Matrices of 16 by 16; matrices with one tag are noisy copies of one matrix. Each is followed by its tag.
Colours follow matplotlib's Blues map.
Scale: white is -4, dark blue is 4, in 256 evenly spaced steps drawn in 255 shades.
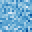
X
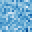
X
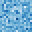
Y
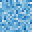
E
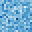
Y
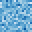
E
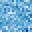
X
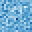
Y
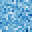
X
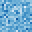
Y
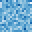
E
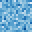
E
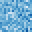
X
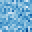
X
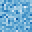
Y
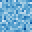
E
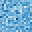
Y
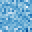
X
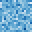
E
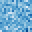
X
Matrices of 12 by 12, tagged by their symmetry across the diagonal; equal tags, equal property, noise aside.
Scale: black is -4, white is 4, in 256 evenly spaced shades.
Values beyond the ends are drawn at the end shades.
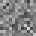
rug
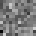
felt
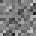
rug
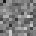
felt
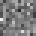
felt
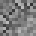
rug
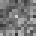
rug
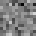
felt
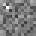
rug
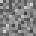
rug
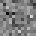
felt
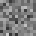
felt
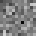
rug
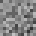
rug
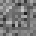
rug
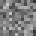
felt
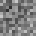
rug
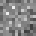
rug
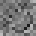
rug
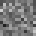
felt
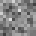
rug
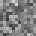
felt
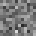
felt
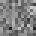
felt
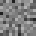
rug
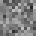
felt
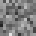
felt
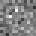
rug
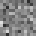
felt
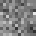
felt
